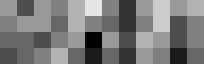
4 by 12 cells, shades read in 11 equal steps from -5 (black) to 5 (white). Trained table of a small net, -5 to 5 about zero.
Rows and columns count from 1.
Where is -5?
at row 3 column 6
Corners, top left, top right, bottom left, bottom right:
1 2 -2 -1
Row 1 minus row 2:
1 -3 0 1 0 4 1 0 1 0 3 2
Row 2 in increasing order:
-3 -2 -1 -1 0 0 0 0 1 1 2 3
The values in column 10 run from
0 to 3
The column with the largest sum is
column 10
